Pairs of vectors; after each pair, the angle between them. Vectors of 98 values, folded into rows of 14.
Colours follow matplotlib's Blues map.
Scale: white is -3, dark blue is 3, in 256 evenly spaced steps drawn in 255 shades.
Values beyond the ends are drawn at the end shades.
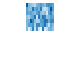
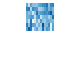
orthogonal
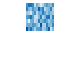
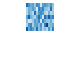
partly aligned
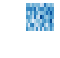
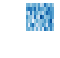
nearly parallel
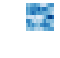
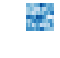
nearly opposite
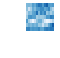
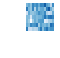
partly aligned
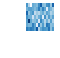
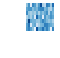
partly aligned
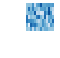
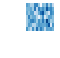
partly opposed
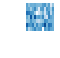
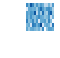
orthogonal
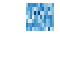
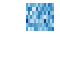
orthogonal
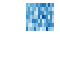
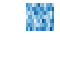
partly opposed
